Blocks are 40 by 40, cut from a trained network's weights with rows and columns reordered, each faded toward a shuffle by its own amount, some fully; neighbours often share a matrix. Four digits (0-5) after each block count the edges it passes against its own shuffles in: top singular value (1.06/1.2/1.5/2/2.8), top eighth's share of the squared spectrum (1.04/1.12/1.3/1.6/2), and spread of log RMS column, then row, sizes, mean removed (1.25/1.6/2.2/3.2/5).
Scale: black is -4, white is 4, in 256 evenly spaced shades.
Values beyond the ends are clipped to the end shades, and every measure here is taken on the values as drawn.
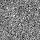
1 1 0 0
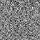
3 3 2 1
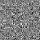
3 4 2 2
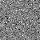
0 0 0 0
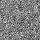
0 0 0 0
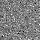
0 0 0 0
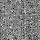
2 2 0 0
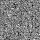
0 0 0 0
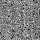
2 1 0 0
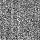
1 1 0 0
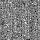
2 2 0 1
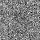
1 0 0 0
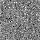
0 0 0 0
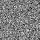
0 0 0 0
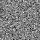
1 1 0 0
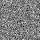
1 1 0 0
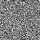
2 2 0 0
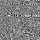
3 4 1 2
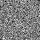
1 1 0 0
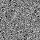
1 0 0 0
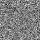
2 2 0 1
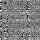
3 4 3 0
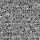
1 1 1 0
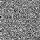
2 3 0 1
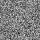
0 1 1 0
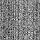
3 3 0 2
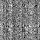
3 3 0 2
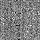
2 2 0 1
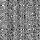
3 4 0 2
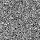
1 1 0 0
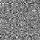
3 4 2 2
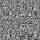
3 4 2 2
